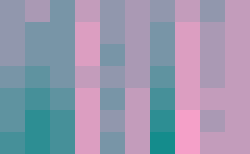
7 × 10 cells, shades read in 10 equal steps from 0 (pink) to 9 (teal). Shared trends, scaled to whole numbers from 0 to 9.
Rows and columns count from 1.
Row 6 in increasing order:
0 1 2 2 3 4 6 7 8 8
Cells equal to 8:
3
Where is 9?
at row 7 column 7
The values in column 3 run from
5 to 7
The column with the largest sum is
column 7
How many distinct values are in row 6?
8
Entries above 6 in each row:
0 0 0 0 2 3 4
